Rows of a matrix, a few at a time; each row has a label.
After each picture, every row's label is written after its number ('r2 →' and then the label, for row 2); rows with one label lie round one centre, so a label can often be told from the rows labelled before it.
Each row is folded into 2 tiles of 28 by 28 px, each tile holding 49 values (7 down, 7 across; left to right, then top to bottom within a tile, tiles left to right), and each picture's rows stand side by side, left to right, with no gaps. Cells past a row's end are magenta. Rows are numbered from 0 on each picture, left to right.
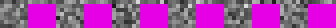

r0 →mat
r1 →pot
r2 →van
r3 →mat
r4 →mat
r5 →pot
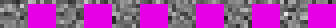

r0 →mat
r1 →mat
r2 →pot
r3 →pot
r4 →pot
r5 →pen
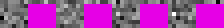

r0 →pot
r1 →mat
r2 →pen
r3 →pen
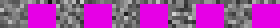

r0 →mat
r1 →pot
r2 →pot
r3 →pen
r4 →mat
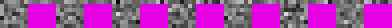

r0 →pot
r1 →pot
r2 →pen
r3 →mat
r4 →pot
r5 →pen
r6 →mat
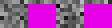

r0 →pot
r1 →van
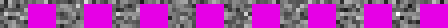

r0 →pen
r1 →mat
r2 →pen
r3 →pot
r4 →van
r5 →mat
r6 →pen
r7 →pen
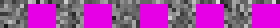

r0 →mat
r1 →van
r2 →pot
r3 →van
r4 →van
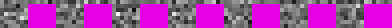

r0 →pen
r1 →mat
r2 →pen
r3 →pen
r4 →pot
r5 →mat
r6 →mat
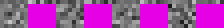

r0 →mat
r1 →mat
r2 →mat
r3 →van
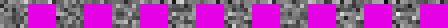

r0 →van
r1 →pot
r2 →mat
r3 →pen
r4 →pen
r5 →mat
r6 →pen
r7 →pen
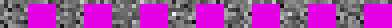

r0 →pen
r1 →van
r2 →mat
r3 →pen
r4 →van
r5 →van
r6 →pot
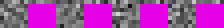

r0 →pot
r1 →mat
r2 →pen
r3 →van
